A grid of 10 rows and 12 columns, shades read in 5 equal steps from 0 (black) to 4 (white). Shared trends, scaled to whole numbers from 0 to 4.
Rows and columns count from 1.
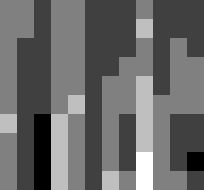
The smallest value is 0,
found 5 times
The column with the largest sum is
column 9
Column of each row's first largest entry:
1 9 1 1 9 5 1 4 9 9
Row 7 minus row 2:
1 -1 -1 1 0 0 1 0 0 1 0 0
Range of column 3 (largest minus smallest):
1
